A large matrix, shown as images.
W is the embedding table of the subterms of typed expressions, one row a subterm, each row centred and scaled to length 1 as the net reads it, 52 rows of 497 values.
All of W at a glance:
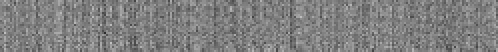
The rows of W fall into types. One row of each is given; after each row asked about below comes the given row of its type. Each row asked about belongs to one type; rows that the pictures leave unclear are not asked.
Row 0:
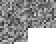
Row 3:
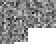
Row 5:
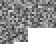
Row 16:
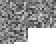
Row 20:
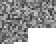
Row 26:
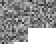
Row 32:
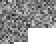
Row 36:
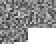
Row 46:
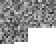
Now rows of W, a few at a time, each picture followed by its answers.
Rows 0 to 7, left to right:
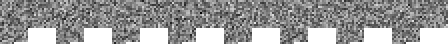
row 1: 5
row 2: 26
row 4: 36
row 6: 16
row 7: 32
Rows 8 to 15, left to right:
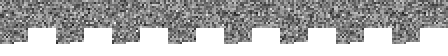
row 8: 32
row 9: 16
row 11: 32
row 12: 0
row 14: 32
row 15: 0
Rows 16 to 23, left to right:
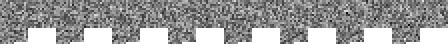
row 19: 5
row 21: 5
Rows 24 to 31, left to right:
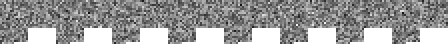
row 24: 36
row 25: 3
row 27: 36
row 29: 46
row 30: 0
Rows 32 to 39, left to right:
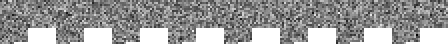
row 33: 32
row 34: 20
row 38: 46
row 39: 20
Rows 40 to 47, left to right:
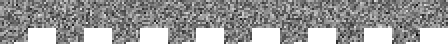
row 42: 0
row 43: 16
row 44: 36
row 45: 20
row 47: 46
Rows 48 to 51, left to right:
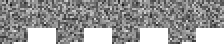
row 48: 36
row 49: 20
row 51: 20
